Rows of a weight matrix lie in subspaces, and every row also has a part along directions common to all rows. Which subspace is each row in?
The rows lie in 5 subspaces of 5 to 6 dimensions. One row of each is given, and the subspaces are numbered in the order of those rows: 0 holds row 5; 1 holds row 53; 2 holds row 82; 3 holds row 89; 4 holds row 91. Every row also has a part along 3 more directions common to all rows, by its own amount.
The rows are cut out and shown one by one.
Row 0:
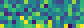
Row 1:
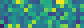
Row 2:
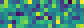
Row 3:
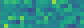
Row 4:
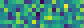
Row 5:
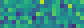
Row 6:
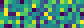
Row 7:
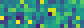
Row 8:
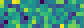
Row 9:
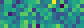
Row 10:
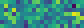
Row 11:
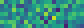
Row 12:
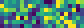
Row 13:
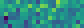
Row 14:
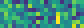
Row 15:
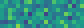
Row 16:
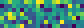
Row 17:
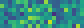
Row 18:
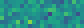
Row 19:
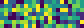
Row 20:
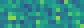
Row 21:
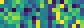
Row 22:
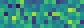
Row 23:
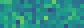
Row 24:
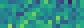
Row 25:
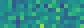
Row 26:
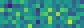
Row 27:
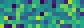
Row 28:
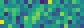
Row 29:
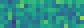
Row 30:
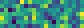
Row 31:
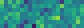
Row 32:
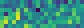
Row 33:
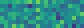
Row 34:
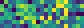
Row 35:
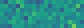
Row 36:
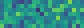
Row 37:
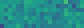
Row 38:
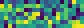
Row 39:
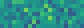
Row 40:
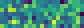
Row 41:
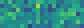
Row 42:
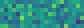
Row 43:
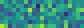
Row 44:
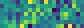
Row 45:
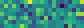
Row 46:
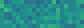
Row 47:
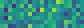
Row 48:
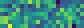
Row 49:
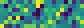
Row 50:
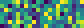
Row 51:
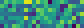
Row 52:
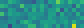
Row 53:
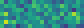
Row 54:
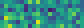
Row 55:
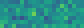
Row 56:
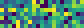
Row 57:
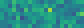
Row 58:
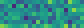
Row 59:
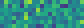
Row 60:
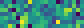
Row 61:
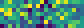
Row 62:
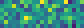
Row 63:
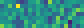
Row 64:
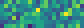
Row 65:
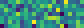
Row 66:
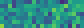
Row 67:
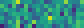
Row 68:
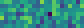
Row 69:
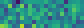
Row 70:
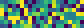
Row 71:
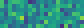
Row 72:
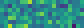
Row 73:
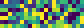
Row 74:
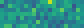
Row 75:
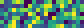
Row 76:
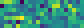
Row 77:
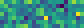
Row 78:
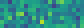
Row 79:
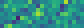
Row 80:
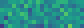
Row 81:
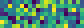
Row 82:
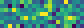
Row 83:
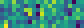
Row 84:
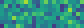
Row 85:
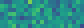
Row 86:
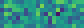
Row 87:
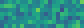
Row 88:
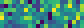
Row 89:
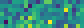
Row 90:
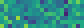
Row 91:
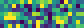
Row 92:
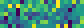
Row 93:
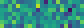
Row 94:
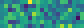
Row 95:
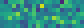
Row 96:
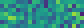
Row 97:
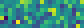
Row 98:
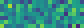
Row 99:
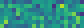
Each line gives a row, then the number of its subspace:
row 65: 4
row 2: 3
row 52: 2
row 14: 3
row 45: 1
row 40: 0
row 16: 3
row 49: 2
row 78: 0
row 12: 3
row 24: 3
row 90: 1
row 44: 4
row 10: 1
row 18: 0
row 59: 4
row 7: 0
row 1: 1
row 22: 2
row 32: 2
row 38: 3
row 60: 1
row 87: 2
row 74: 3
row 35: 2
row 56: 0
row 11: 1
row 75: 1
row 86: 2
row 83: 3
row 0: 3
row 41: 3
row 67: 4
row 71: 4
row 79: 2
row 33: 3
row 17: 3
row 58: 1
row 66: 0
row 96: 1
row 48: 2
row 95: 4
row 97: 0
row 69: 4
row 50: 4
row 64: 2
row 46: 4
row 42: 4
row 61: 3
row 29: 0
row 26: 2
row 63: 2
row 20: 4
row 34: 1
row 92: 2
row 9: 4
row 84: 2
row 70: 2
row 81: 1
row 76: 0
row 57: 1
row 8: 1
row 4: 4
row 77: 1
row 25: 4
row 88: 0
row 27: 3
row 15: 1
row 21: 4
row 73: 1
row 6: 4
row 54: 0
